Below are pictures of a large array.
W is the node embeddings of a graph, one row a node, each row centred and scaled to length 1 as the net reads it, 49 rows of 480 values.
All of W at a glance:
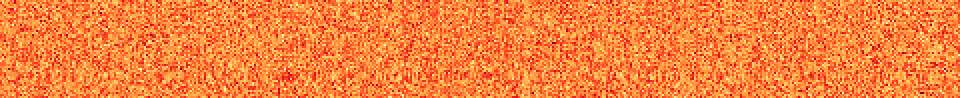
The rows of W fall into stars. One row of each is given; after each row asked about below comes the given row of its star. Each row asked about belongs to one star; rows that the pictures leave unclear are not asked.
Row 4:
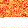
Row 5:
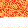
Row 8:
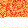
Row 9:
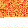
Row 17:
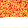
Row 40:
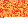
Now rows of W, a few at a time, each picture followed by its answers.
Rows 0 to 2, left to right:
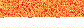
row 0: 9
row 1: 40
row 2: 5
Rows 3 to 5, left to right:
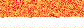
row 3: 8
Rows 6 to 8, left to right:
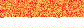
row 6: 40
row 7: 4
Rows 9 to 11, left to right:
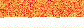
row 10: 4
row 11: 9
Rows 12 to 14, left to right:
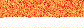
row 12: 17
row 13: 5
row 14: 8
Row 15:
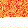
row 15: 8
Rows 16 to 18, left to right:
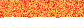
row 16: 4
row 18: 17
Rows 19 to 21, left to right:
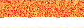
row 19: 9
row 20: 17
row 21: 9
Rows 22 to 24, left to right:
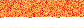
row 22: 5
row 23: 9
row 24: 8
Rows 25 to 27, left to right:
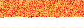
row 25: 9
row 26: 4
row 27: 5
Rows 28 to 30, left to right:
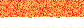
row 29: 9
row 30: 8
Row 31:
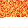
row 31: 17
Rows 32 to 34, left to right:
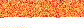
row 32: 17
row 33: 4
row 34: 40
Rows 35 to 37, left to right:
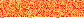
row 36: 8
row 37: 8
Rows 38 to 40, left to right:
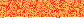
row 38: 8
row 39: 8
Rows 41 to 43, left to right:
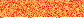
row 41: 5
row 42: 17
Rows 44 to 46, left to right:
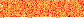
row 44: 4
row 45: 9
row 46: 4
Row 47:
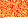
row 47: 17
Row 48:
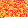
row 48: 40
